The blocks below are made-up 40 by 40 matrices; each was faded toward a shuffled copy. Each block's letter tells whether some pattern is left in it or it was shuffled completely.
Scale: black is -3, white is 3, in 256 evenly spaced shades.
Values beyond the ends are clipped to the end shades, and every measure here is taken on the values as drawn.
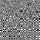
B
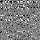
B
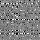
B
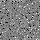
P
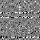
B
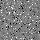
P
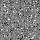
P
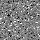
P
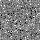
P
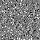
P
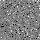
P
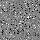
P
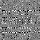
B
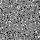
P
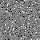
P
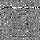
B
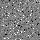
P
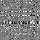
B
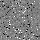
P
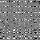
B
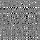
B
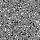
P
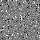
P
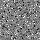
P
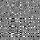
B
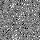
P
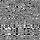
B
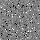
P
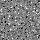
P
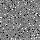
P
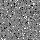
P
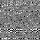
B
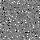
P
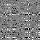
B
